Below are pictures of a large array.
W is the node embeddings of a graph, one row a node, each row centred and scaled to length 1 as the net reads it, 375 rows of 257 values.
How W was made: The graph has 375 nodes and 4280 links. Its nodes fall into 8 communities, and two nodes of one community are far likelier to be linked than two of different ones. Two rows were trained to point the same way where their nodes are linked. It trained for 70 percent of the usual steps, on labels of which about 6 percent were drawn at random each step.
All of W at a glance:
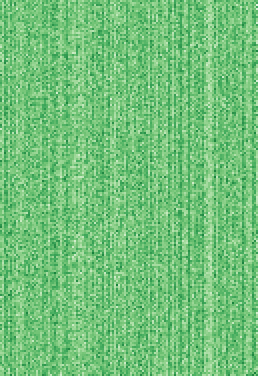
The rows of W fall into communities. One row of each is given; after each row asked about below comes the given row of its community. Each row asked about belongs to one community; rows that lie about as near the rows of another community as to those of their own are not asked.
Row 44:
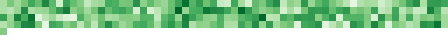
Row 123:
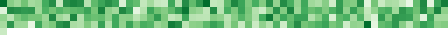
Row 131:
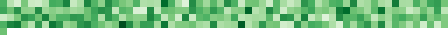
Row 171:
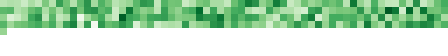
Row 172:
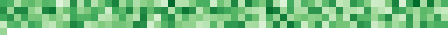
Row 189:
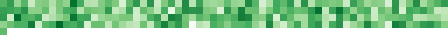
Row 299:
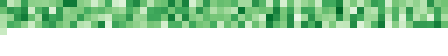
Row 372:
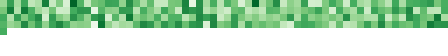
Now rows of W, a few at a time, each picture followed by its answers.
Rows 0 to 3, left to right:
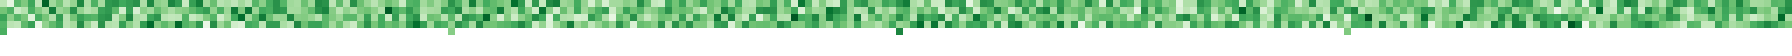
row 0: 372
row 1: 172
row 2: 131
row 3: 299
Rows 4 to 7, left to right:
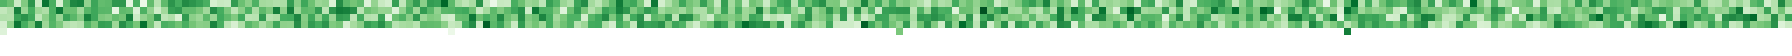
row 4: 44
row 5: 299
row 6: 171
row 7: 172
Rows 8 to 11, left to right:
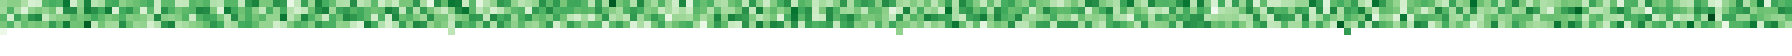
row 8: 171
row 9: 131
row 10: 123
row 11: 172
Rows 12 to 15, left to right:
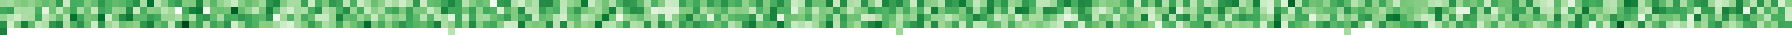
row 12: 372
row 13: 299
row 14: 299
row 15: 189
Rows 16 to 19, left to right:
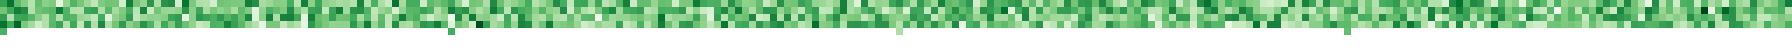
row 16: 189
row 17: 172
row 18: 44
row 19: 123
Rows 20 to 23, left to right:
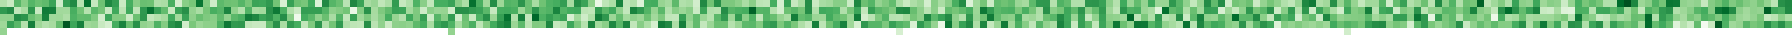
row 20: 172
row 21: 123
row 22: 171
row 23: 299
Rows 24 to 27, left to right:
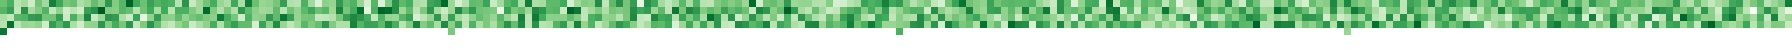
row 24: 131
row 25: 171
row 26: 131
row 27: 172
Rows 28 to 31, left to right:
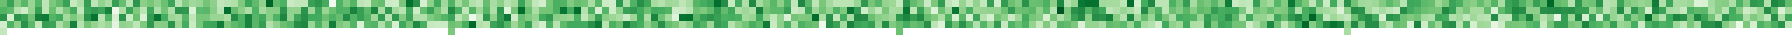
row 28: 171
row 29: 372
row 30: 189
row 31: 44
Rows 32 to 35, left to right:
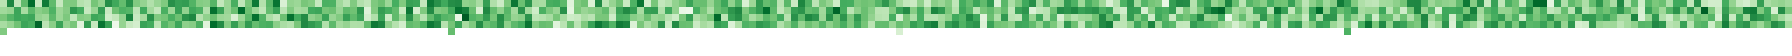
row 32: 44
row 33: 189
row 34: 299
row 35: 372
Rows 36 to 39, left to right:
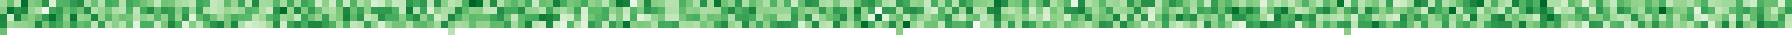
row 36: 123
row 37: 123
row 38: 189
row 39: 372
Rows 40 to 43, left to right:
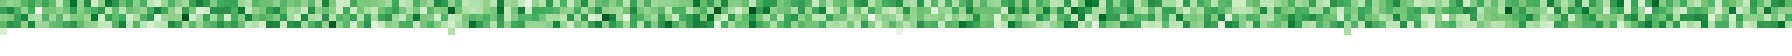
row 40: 172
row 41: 171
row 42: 172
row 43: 44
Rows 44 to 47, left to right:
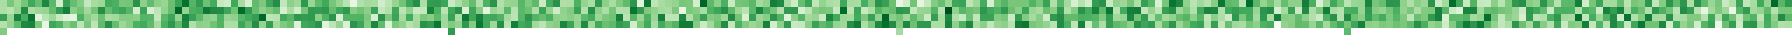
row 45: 172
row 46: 171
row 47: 172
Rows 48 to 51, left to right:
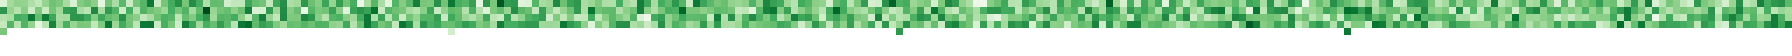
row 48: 171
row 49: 172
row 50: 131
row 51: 172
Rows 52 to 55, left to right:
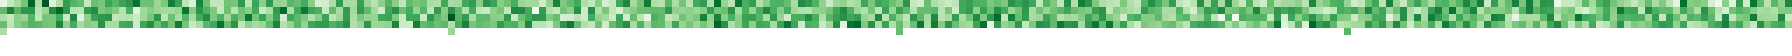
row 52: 123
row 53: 172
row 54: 372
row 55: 372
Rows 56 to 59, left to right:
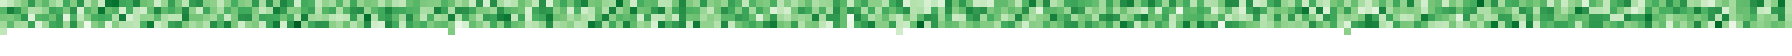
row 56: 123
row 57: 123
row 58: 299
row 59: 171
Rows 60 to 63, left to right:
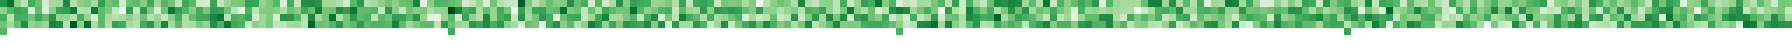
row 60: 189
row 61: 372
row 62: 372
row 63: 172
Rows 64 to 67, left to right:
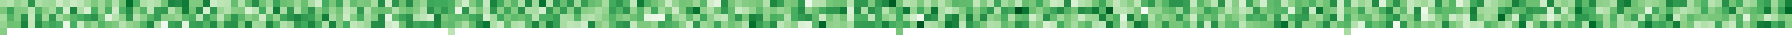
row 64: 299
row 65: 44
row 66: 171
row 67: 299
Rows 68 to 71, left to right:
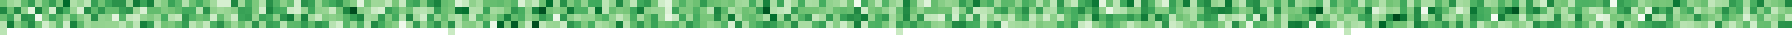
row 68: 44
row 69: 171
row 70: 189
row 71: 299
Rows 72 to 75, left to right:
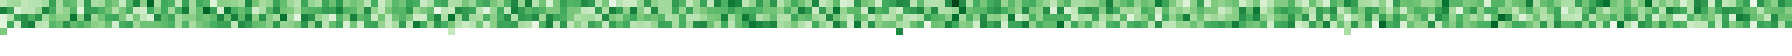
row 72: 171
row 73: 123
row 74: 131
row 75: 131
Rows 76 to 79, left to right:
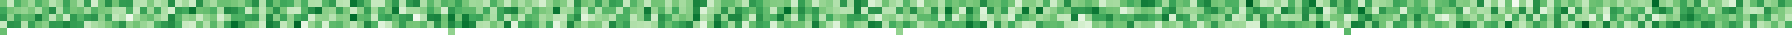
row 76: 172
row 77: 189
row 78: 189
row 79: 131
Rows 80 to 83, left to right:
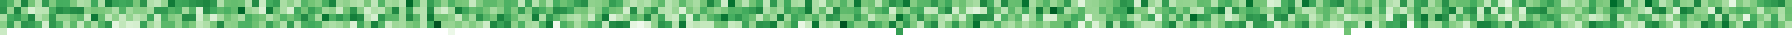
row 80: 44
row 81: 123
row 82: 172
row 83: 372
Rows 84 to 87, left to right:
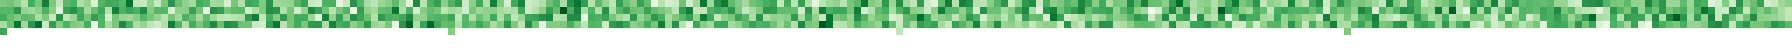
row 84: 172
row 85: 372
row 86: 299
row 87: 189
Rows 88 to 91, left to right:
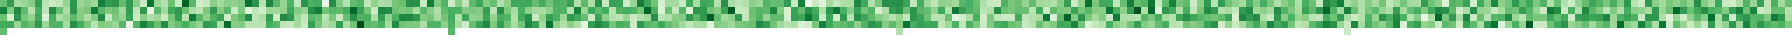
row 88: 189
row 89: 372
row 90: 44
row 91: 171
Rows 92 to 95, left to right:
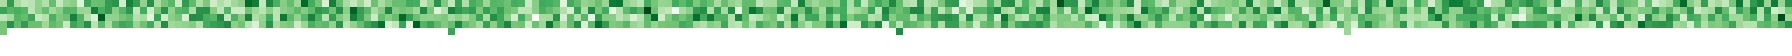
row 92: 189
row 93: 131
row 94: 131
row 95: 372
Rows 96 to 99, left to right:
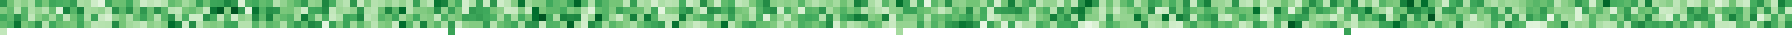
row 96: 172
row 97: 372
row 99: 123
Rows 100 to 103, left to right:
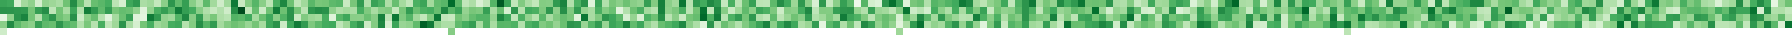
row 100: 299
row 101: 131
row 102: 299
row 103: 123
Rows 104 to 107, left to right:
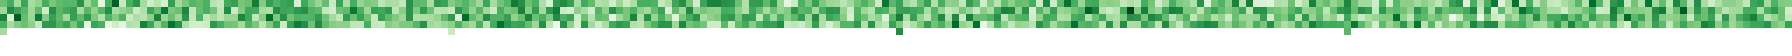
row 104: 123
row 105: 123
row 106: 372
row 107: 189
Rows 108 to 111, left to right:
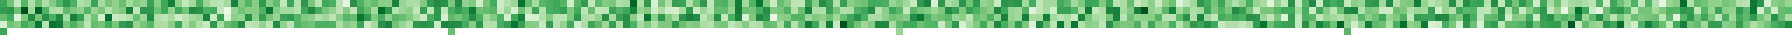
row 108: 131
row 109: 189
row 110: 44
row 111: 372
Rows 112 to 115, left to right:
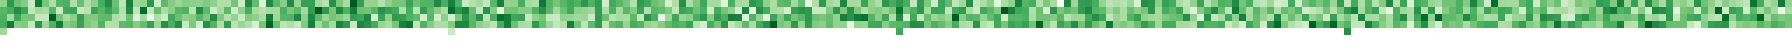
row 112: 189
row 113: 131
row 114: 372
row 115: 372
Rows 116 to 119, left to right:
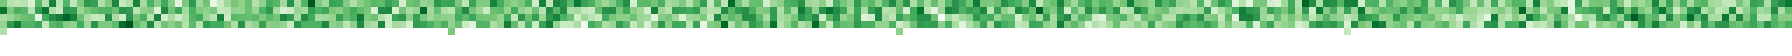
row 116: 131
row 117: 123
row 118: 44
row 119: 44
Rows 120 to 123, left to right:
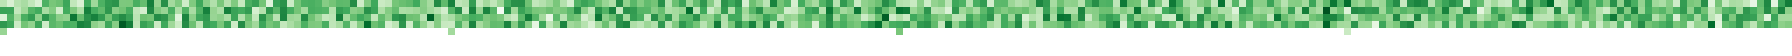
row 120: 171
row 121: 299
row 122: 171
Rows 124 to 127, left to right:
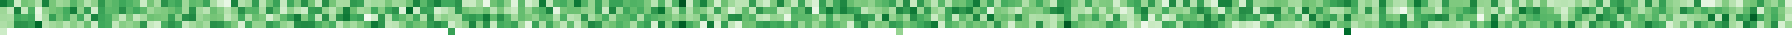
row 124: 44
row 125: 131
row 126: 44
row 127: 372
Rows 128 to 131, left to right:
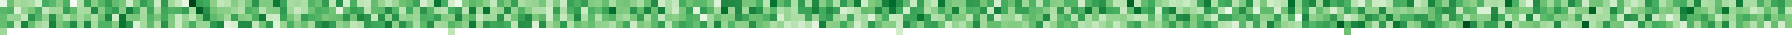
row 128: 171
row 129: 299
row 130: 44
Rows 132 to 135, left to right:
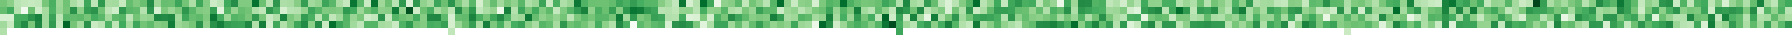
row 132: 171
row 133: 299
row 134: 372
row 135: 123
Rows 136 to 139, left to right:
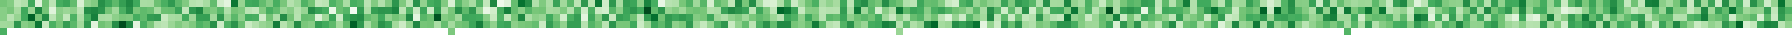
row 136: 131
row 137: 189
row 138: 172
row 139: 131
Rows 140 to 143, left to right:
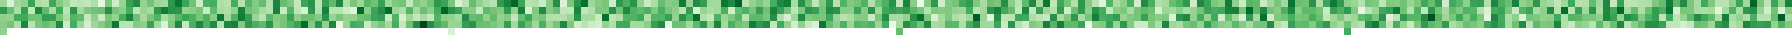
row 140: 299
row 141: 299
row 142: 189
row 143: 372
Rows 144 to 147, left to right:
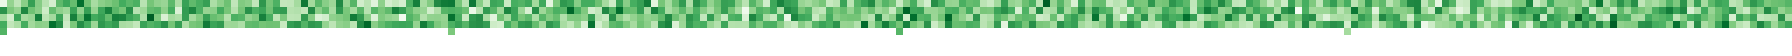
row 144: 372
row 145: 44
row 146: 189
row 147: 299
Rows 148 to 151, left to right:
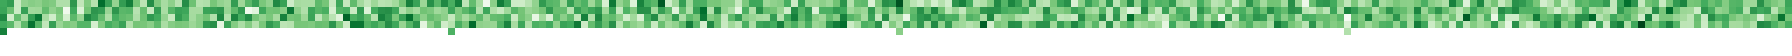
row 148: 372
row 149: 131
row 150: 131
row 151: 299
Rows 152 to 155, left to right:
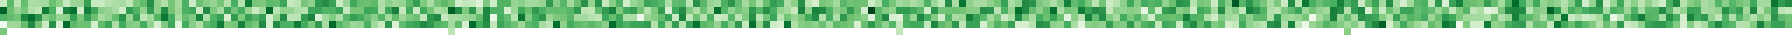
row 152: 171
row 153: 171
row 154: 299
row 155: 44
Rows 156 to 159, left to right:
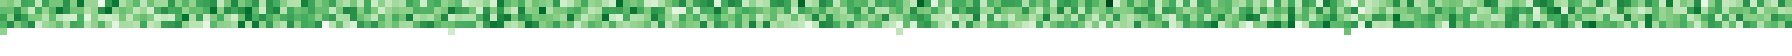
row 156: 44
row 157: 299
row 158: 44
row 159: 171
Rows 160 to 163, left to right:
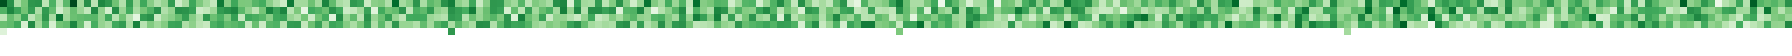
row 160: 172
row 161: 172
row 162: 299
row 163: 123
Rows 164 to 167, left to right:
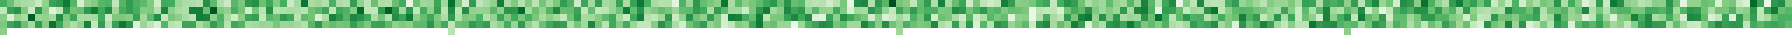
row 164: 131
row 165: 44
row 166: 44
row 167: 44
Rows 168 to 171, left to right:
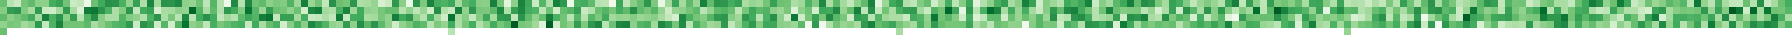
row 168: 131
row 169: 123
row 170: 299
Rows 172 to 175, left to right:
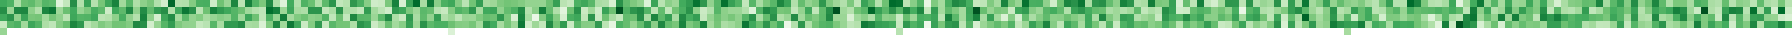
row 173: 299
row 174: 299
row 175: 189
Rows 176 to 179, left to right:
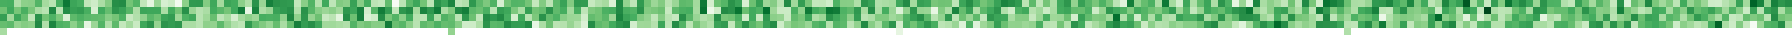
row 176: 123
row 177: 123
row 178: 44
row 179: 44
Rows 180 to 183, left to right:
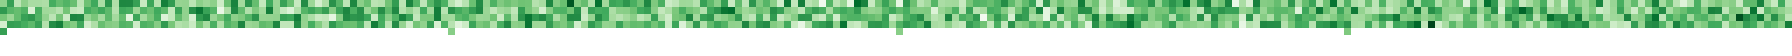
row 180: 131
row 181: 372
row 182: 189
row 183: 171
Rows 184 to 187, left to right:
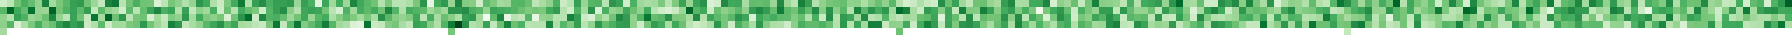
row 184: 123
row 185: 189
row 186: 171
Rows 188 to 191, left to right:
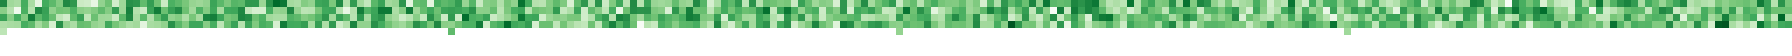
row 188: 299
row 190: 189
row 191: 299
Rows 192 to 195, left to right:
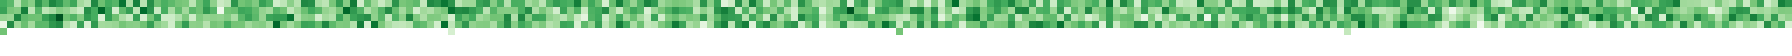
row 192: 131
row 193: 172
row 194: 131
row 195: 172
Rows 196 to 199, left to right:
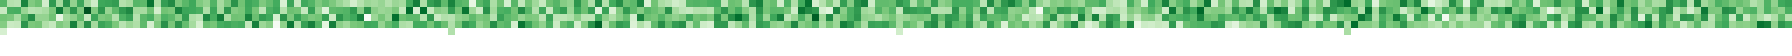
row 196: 44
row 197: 189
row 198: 123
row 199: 299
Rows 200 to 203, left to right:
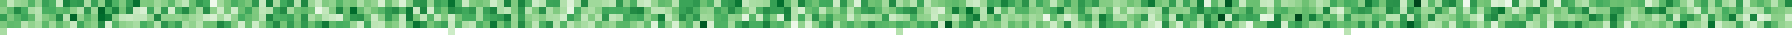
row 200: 123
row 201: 299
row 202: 189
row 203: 172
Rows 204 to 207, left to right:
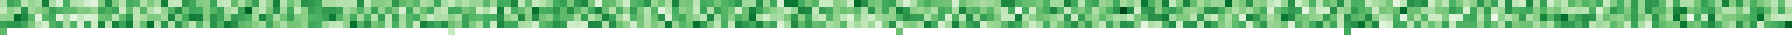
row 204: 189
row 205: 123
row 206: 172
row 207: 189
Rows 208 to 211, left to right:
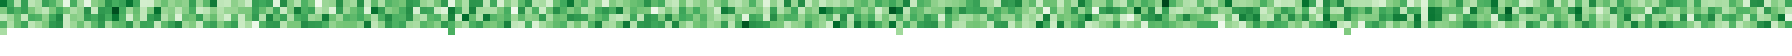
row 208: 123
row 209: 372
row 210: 44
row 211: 171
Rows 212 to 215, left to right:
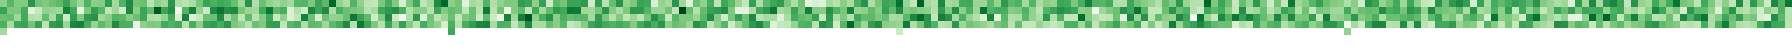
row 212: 172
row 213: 372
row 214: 44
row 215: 44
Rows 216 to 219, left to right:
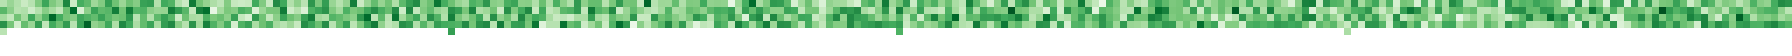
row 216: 171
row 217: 172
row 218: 372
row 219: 44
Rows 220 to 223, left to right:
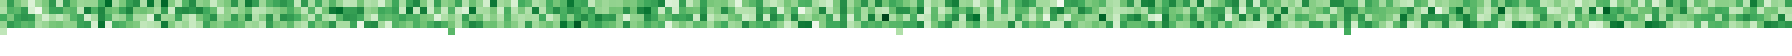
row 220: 189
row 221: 372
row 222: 299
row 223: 372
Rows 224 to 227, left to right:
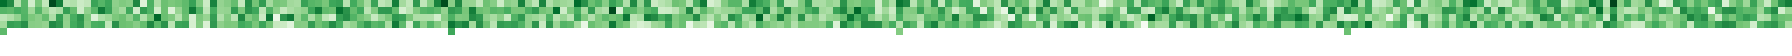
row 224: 131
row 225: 189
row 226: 172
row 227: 131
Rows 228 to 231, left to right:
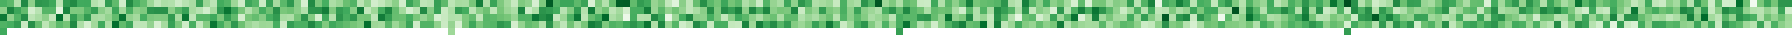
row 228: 172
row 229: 372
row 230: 189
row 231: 131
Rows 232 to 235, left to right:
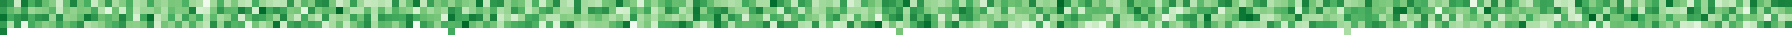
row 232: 172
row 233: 172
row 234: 44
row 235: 44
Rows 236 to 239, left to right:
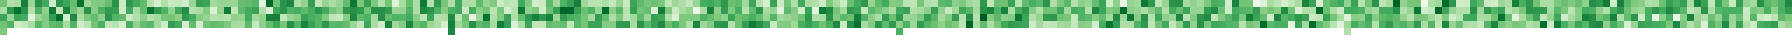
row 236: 123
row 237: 372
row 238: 171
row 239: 299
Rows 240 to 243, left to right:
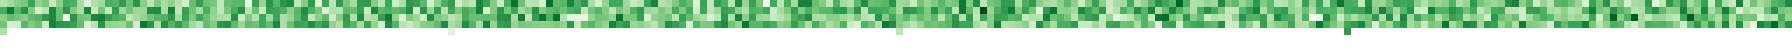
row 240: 123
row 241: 123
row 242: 123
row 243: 131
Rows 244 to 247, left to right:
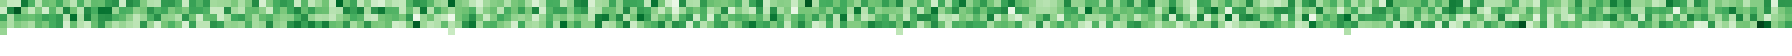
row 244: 123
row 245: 299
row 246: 44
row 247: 123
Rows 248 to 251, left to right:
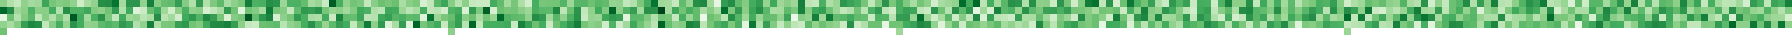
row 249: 171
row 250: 44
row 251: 372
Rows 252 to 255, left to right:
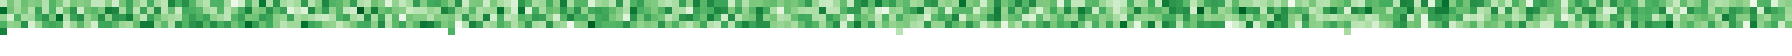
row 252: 372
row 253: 372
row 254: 123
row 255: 123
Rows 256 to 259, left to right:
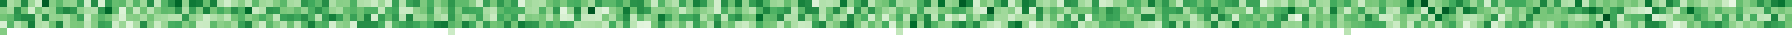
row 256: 44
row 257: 189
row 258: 172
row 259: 44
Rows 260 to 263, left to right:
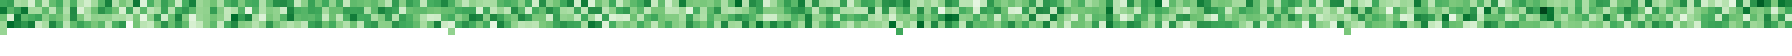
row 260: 189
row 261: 131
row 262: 131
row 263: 372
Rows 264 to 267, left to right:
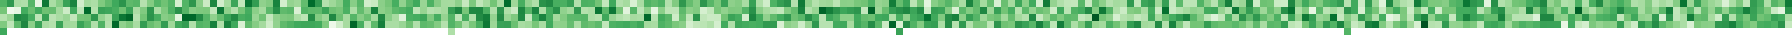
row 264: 372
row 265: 123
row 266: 131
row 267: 372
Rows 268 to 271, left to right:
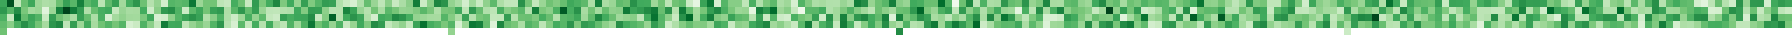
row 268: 44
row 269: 372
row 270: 172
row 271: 44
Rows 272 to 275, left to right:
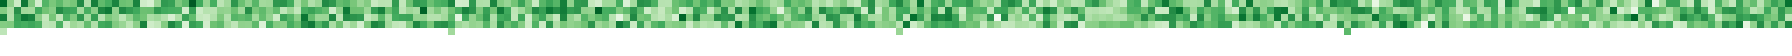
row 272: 44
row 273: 123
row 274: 123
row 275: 131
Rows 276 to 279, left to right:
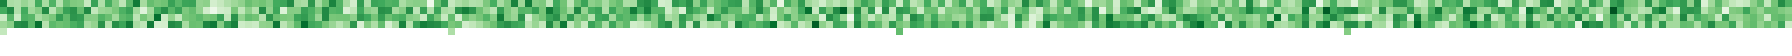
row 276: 299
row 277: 123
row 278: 171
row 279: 171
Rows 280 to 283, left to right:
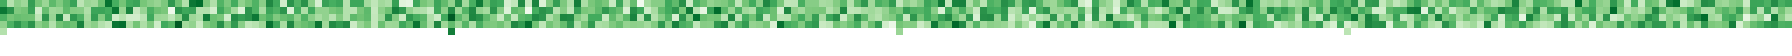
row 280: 172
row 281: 172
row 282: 123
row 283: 44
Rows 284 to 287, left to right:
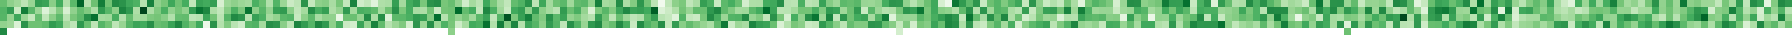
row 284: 372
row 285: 372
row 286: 123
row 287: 131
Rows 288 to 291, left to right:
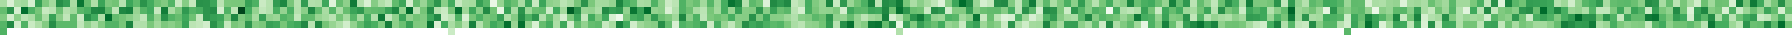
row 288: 171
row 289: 299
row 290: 299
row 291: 189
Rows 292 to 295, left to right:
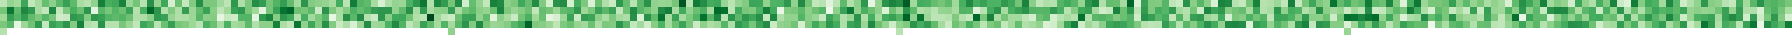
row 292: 123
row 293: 172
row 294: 172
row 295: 172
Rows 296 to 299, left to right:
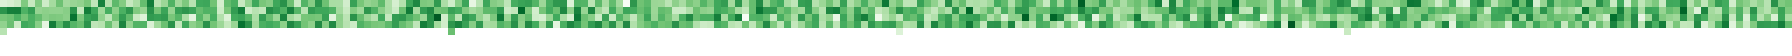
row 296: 171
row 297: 189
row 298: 299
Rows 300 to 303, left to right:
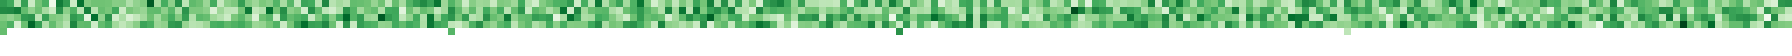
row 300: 44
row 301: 372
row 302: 171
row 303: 172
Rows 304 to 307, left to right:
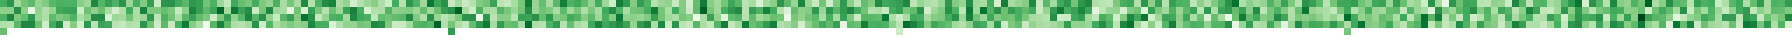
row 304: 44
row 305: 372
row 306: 299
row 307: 172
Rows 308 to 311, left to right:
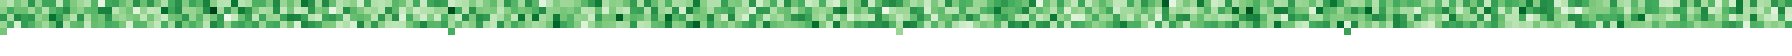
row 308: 44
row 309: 171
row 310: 131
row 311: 131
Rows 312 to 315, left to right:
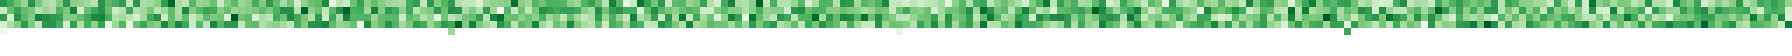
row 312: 123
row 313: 171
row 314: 171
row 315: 131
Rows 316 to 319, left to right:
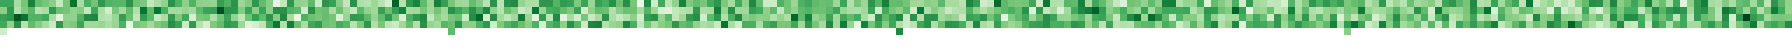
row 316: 172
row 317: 131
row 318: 372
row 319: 189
